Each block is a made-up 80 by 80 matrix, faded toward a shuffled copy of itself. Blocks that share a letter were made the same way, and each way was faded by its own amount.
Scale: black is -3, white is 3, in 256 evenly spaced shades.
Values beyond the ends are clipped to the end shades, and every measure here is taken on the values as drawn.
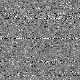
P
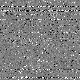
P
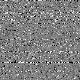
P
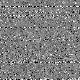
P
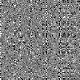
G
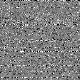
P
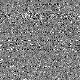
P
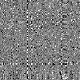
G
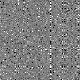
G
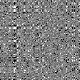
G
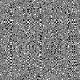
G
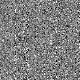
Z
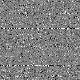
P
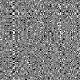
G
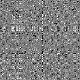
G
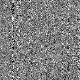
Z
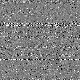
P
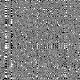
G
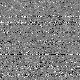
P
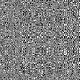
G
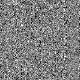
Z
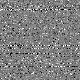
P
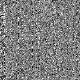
Z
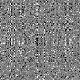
G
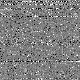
P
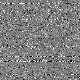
P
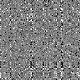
G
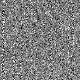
Z
